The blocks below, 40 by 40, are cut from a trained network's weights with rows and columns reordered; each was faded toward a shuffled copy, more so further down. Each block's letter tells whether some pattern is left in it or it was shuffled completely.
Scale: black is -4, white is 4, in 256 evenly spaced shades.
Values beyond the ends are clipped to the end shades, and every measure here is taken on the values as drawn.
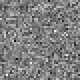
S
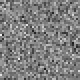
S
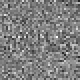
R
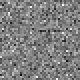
S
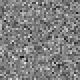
S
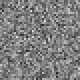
S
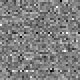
R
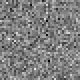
S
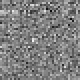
R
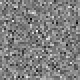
S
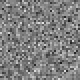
S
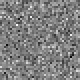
S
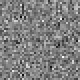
R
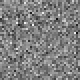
S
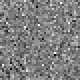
S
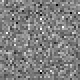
R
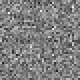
R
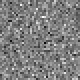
S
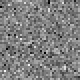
S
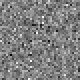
S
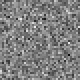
S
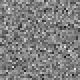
S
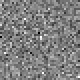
R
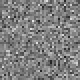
R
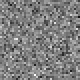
R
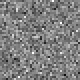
S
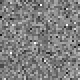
S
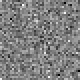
R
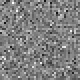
S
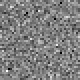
S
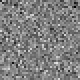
S
